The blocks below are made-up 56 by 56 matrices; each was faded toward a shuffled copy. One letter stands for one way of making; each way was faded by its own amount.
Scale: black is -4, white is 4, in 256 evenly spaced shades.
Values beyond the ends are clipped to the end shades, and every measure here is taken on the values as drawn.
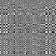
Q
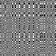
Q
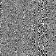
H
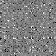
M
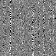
H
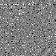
M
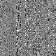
H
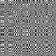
Q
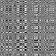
Q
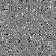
M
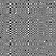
Q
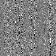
H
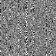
H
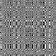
Q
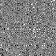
M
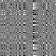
Q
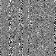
H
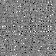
M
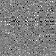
M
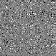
M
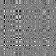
Q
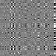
Q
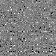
M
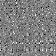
M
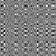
Q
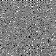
M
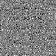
M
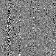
H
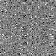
M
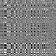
Q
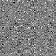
M
